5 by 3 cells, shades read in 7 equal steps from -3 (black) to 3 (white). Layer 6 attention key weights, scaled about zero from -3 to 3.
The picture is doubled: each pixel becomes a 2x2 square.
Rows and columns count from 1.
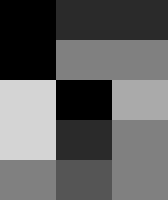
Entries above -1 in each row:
0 2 2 2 2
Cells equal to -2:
3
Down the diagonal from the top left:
-3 0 1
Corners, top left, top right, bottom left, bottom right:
-3 -2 0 0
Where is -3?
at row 1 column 1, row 2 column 1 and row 3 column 2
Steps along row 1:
up same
